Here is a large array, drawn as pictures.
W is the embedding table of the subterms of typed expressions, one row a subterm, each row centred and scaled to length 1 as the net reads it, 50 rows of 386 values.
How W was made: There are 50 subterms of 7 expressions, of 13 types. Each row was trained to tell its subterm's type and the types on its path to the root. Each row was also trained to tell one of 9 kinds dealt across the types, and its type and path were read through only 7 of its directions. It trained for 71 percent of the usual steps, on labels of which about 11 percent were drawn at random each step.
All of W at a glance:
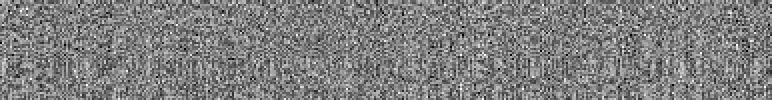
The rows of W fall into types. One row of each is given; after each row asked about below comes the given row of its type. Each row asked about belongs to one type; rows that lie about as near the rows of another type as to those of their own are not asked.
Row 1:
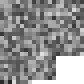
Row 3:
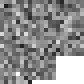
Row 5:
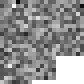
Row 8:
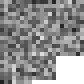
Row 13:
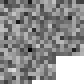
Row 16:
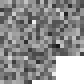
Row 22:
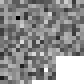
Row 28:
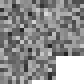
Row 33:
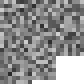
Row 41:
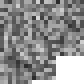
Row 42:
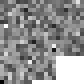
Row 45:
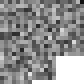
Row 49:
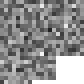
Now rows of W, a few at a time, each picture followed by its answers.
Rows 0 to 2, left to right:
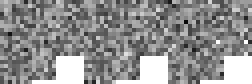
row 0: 1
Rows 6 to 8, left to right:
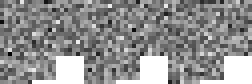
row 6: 42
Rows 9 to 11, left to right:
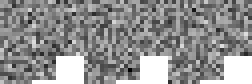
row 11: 28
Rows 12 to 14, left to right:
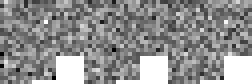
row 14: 8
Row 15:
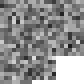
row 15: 42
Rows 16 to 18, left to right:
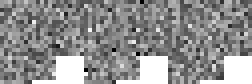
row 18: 28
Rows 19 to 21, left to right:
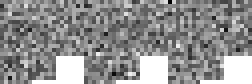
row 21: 42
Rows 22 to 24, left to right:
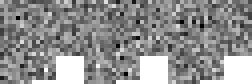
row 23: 49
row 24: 45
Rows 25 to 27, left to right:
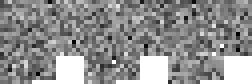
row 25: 8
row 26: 28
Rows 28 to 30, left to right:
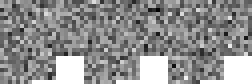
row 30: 16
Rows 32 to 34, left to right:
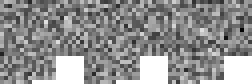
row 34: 49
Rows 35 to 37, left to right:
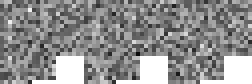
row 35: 8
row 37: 8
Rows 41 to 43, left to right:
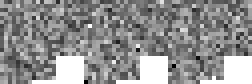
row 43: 49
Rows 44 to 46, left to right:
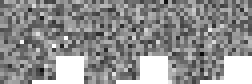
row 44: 42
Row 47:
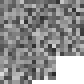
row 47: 49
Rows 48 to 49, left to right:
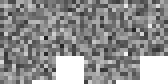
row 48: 28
